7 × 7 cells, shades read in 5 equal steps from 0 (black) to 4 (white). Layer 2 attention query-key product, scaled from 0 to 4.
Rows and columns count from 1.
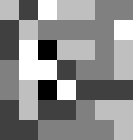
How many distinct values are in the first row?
4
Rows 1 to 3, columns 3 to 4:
4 3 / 2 2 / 0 3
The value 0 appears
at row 3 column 3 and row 5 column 3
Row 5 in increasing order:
0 1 1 1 2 3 4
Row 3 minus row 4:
-1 0 -4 2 1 0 0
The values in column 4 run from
1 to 4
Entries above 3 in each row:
1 1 1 2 1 0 0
